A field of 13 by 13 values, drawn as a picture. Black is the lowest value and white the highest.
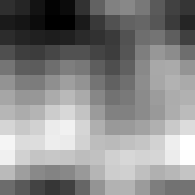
Roughest part: bottom left. Ninth with the highest average: bottom right. Ninth with the lowest average: top left.
